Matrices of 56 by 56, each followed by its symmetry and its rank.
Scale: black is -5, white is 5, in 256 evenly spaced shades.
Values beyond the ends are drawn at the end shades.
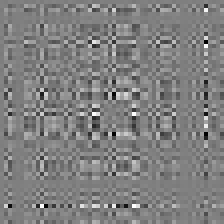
antisymmetric, rank two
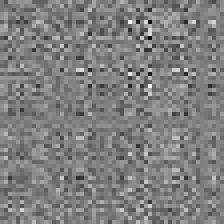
neither, rank five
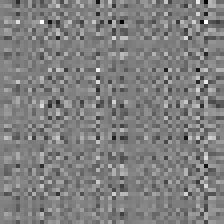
neither, rank three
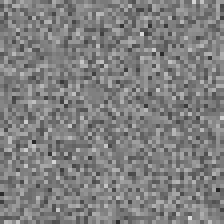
antisymmetric, full rank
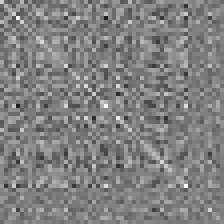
symmetric, rank five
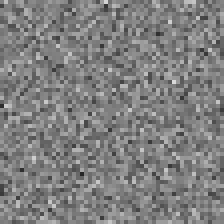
antisymmetric, full rank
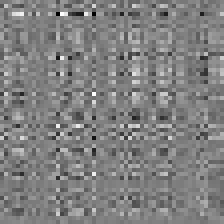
neither, rank three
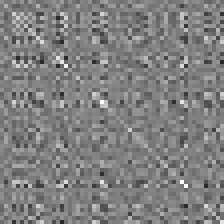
symmetric, rank five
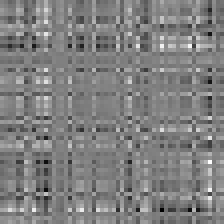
antisymmetric, rank two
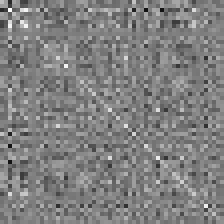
symmetric, rank five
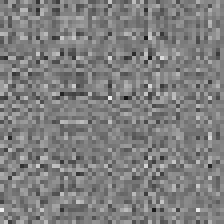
neither, rank five
